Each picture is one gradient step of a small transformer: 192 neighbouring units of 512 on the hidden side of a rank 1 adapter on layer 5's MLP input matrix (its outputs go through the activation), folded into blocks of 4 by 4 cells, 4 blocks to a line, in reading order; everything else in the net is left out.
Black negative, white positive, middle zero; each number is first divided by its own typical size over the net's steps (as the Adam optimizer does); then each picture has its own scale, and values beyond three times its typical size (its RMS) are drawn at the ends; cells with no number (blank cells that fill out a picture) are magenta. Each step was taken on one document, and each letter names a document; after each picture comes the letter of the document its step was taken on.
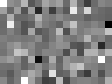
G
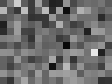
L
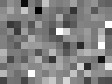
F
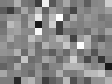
F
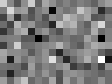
G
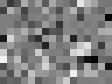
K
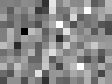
F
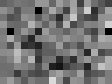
L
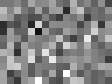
L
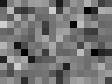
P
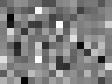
F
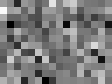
L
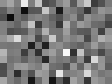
K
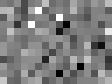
F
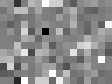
P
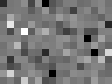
P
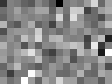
P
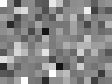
G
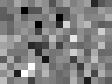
K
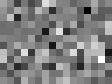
G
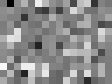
K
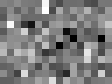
G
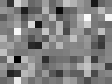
K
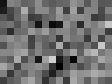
F
